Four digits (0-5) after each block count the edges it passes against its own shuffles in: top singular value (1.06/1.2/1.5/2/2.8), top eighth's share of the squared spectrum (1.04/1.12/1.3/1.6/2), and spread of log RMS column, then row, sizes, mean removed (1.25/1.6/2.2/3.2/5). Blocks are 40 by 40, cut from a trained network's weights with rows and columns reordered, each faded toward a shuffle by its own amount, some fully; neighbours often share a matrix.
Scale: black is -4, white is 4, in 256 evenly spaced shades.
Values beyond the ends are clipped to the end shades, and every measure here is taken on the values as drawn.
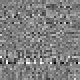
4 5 0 3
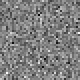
1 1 0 0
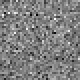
1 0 0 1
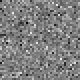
0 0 0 0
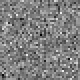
1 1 0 0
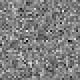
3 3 0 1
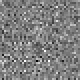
3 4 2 2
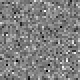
0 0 0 0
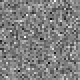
0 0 0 0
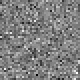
0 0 0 0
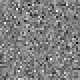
1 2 0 0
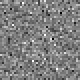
0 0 0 0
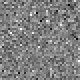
1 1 0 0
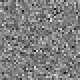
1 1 0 0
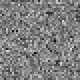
0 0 0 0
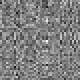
4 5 3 1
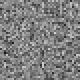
2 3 1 0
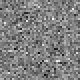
0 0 0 0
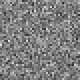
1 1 0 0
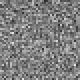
1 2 0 0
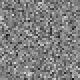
2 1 0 0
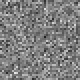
2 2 1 0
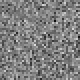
2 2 0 0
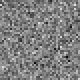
0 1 0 0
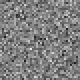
1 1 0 1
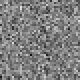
3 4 2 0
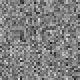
3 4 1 0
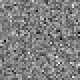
0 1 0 0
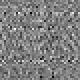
3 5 1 3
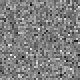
1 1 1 0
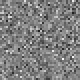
2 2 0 0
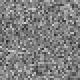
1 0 0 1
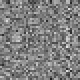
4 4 2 1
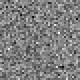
1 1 0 0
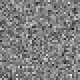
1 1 0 0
